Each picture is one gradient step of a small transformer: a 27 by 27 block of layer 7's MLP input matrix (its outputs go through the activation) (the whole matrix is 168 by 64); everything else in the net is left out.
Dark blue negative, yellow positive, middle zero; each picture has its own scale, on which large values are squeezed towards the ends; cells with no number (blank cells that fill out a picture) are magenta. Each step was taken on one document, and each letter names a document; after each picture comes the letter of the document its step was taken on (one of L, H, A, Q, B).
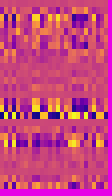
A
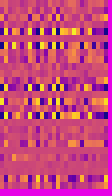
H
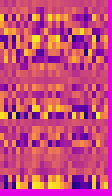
A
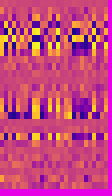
A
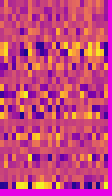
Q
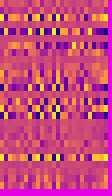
H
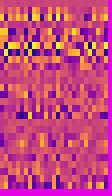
Q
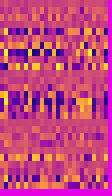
Q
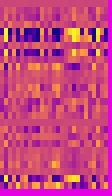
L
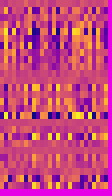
Q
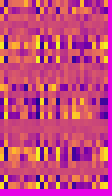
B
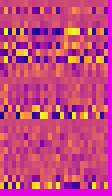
Q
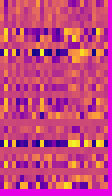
L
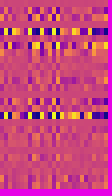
H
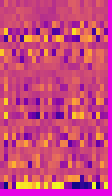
L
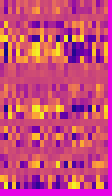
L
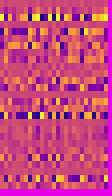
H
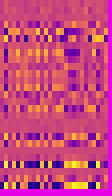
L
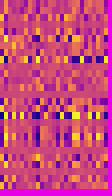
B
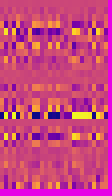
A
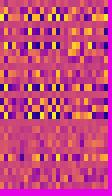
H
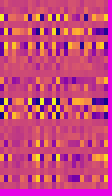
H
